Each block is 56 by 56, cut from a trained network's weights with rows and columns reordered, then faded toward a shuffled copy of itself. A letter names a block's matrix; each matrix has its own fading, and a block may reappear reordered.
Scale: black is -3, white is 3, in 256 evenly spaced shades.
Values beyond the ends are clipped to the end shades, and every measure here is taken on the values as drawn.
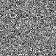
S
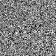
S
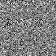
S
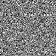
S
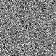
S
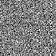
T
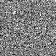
S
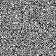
S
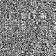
T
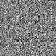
T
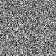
T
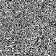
S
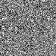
S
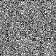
S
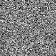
S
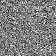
S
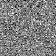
S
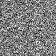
S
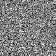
S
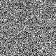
S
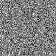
T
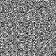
T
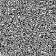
S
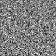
S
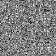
S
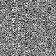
T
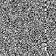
T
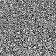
S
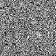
T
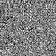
T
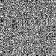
T
